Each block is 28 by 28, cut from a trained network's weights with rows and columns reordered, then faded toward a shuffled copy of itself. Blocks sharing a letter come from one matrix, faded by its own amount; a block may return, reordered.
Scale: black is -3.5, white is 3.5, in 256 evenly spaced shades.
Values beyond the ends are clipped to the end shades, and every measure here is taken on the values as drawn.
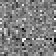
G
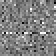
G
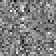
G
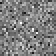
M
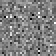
G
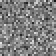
M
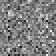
G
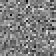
M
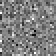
G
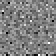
G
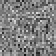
M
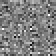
G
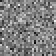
M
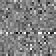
G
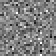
G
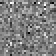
G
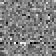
G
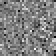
M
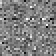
G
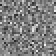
M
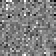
G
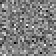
G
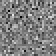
M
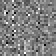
G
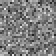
M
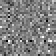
G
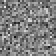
M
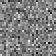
M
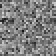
M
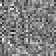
M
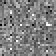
G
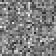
M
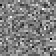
M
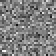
M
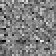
G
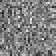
M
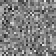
M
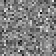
M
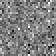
G
